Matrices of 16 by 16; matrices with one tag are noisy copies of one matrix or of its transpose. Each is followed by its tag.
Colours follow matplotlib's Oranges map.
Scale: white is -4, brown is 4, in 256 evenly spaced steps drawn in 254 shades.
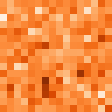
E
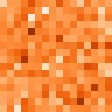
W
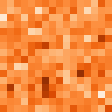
E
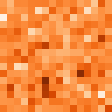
E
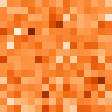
W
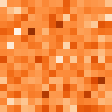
W
